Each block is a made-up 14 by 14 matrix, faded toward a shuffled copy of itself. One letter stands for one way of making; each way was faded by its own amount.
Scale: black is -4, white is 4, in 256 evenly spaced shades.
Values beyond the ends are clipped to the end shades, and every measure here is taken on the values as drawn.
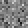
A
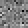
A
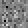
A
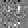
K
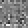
A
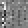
K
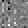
K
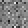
A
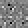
A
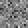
A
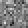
A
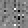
K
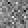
A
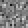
A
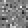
A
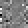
K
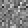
A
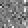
A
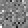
A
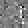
K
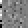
K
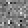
A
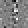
K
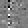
K
